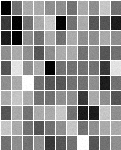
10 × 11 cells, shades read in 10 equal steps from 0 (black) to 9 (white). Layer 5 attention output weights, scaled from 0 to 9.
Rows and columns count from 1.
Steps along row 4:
up down down up up same down up down up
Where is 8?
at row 5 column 2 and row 5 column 11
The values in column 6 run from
0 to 7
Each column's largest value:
7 8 9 6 7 7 7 9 6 7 8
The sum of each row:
52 36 47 52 48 48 53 50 57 48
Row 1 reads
0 4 6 6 5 5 4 6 5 7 4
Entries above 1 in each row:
10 8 9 11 10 10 11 9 11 11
